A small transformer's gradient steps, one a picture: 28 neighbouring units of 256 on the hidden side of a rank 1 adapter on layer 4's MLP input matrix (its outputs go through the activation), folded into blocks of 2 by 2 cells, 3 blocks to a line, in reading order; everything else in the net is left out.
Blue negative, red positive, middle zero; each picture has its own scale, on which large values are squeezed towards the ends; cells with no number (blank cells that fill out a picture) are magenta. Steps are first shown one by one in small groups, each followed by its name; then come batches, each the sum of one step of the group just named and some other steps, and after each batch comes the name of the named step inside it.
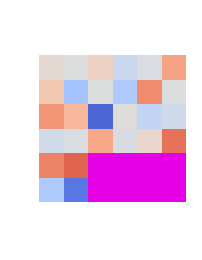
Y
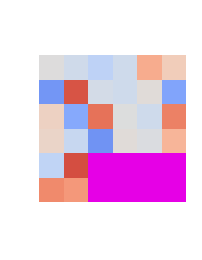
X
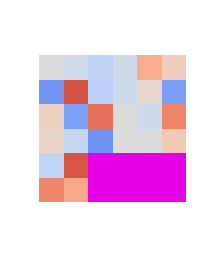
X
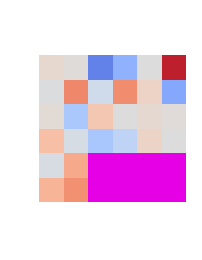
X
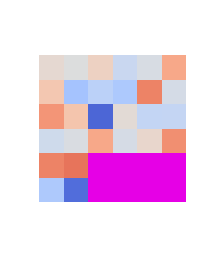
Y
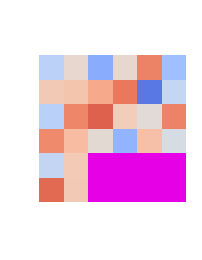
X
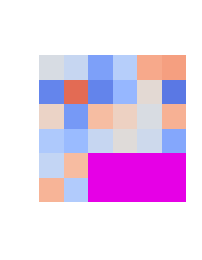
X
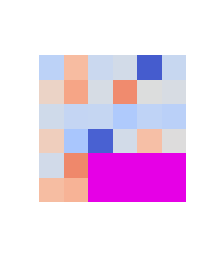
X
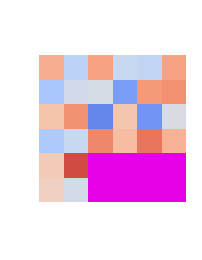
Y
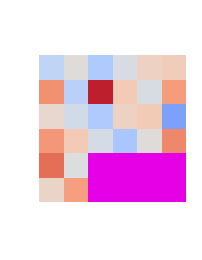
Y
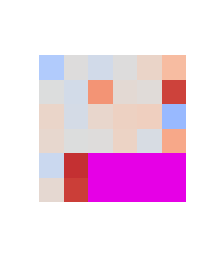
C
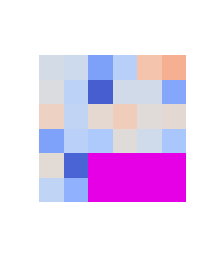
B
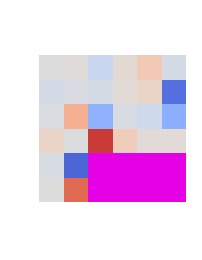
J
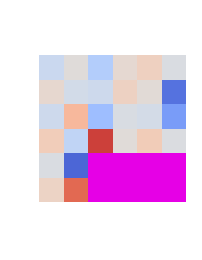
J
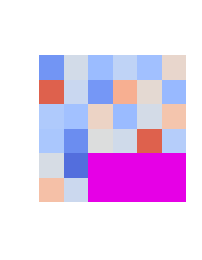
B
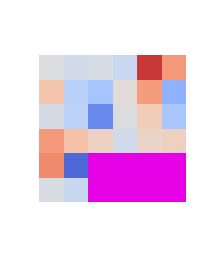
B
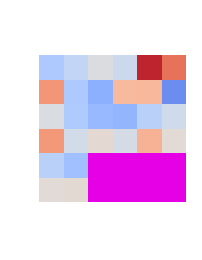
B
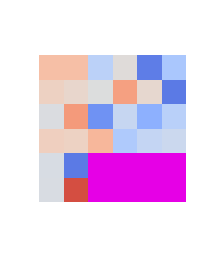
J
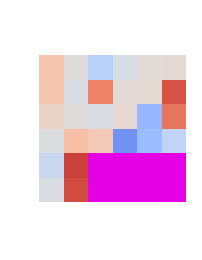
C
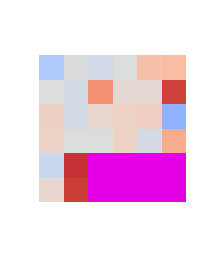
C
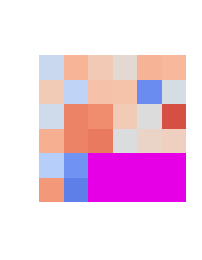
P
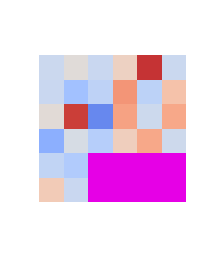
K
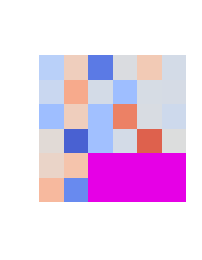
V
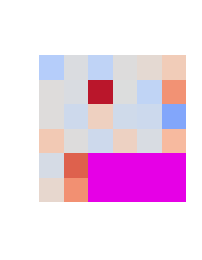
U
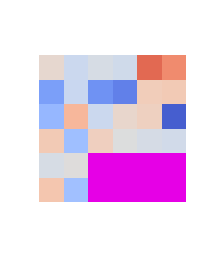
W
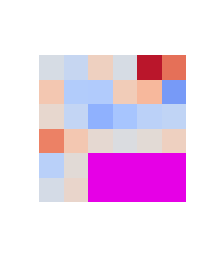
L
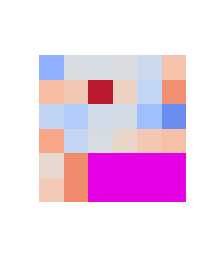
U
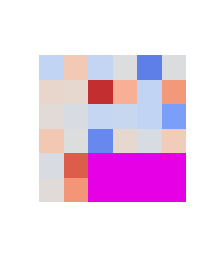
U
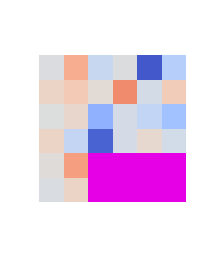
V
